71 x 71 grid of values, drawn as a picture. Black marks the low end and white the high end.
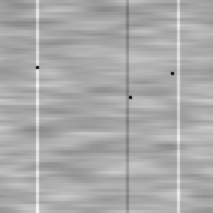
Slope: none. Histogram: heavy tails on both sides. Lone odd cells: 3, each lower than its neighbours. Odd lines: columns 13, 43 and 60.
